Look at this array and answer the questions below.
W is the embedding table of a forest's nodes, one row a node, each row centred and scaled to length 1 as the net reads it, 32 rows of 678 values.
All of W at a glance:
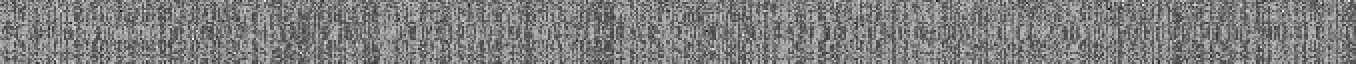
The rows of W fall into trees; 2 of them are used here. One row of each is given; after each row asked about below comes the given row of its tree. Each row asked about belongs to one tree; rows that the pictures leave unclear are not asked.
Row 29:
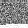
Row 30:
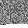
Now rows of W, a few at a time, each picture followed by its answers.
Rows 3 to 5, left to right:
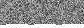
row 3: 30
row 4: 30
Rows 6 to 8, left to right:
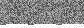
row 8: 30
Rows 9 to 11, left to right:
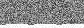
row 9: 30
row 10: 30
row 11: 29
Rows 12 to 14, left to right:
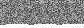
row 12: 30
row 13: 29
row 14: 29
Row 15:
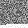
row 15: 29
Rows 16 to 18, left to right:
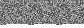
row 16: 29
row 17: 29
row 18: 29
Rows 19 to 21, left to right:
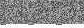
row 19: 29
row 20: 30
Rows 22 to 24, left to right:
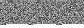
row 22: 30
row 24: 30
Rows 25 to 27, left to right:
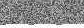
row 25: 30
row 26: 29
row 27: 30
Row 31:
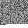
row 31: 30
